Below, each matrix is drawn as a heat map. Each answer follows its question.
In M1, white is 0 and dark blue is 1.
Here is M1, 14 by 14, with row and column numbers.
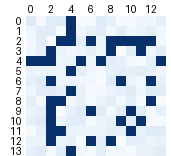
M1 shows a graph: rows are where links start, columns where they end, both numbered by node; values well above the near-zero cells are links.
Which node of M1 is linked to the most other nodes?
node 2
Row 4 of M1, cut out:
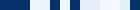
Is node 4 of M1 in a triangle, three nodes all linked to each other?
no
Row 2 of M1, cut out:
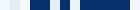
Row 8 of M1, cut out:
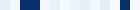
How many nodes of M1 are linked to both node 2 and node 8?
2
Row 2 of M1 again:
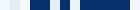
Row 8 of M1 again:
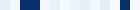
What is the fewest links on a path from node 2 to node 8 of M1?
1
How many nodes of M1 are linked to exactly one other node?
5
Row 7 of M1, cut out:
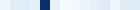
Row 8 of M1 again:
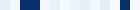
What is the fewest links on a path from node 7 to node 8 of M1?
3
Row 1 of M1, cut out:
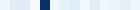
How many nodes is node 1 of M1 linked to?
1
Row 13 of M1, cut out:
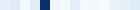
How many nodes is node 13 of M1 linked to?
1
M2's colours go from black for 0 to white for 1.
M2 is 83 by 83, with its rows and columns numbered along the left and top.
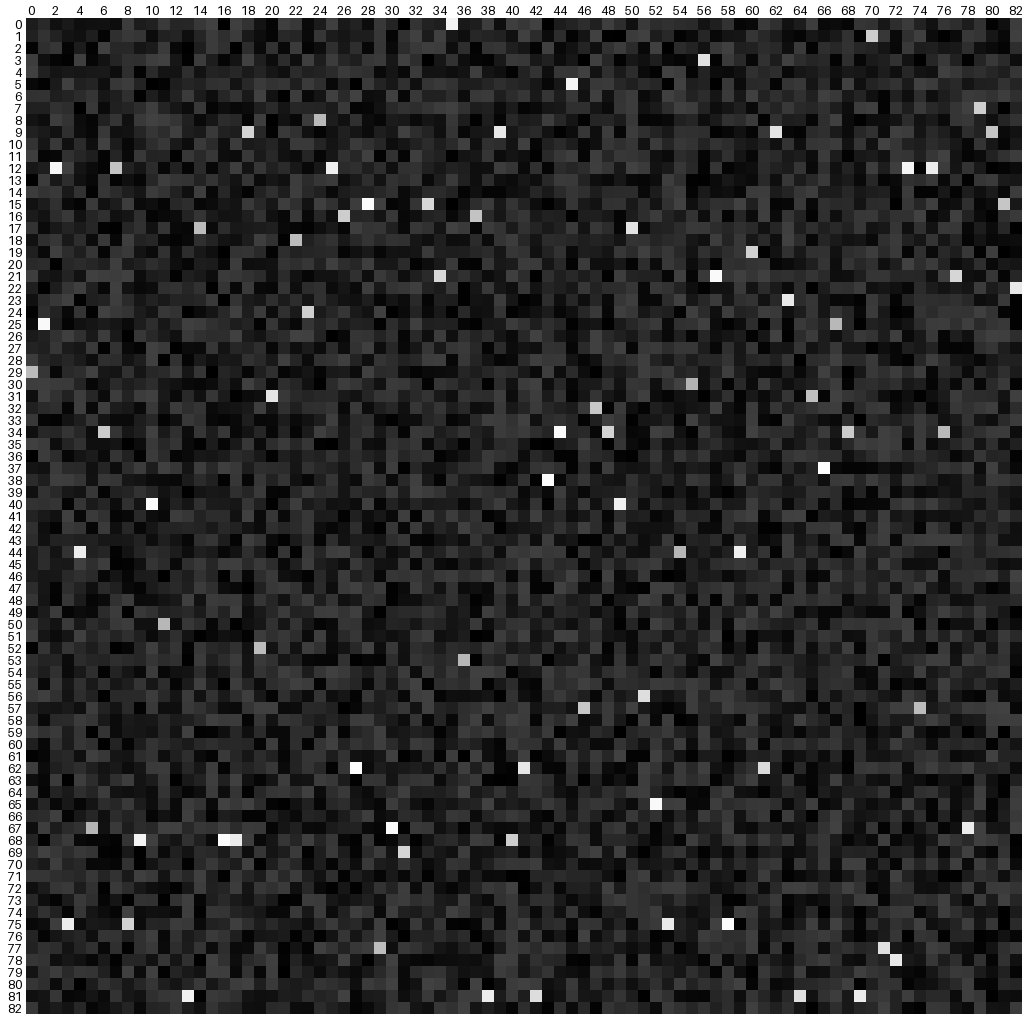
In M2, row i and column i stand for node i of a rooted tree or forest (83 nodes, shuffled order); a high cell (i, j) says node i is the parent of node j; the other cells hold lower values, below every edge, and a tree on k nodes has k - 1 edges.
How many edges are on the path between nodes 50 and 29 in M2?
6
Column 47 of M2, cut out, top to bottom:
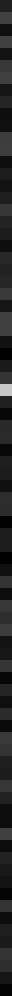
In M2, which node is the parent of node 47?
32
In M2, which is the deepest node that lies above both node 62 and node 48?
34
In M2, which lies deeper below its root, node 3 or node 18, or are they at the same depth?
node 18
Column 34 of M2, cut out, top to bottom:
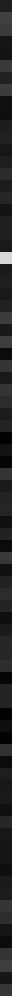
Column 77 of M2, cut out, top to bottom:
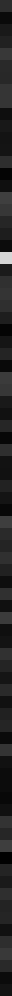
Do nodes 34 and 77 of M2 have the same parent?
yes
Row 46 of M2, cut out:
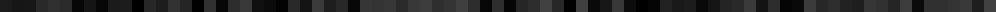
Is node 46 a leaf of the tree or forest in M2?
yes
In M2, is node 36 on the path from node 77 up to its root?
no
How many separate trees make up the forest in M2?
4
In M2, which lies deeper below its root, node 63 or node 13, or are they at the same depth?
node 63
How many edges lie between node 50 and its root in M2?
4
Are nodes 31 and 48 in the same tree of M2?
no
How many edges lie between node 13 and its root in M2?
2
